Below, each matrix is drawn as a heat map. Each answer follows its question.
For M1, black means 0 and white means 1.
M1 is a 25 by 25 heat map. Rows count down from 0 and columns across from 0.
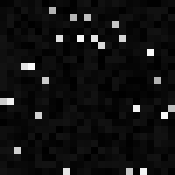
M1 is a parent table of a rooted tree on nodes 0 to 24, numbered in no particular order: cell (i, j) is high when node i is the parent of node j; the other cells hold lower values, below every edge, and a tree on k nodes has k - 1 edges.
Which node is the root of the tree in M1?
15
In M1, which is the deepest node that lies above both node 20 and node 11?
24
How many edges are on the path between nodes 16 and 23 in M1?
1
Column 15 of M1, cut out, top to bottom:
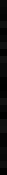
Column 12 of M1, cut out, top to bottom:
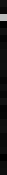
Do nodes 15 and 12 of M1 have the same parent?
no
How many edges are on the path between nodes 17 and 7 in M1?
6
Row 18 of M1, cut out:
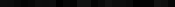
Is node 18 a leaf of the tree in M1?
yes
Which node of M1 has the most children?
5
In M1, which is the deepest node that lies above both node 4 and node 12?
9
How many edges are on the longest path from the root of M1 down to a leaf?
13
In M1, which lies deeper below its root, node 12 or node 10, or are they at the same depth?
the same depth
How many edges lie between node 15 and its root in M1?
0
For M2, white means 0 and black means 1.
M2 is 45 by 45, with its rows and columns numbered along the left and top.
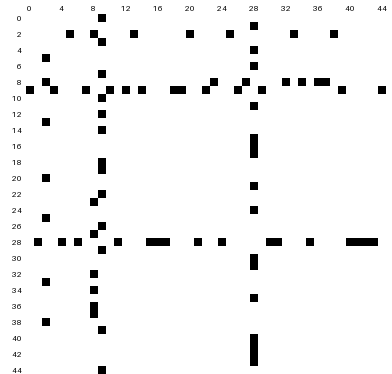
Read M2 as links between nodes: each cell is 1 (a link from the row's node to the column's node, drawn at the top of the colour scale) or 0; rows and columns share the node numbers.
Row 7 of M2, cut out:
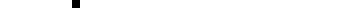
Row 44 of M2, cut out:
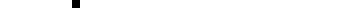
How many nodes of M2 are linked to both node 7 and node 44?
1
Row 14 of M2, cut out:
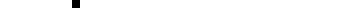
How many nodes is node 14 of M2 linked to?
1
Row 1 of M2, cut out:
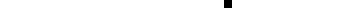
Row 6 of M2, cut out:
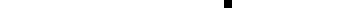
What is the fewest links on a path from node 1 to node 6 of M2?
2
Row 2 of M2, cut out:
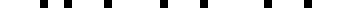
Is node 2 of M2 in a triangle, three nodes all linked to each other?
no
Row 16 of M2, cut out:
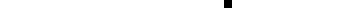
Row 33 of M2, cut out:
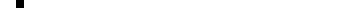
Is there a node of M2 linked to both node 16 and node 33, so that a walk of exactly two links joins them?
no
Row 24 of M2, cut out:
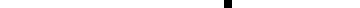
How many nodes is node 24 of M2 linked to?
1
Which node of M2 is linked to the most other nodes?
node 28
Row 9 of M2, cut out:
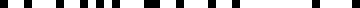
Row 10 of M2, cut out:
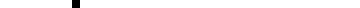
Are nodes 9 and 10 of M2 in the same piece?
yes
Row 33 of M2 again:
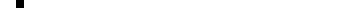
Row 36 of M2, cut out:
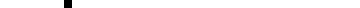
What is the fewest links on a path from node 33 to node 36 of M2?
3
